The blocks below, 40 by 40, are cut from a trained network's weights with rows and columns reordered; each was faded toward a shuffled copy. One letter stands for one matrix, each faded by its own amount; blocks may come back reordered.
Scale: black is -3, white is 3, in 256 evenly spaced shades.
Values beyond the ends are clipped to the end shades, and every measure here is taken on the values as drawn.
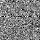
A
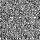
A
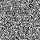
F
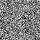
A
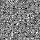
A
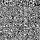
A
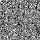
A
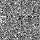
A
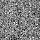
A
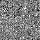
A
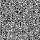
A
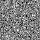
A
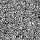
A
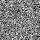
F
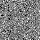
A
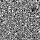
A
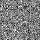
A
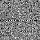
A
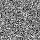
F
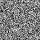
F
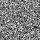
F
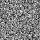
F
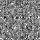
A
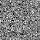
A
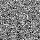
F
